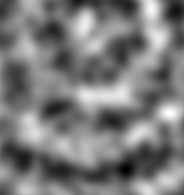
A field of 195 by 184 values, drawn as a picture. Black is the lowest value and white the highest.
Grain: smooth. Slope: none. Rings: centred on the top middle. Ninth with the highest average: middle right.
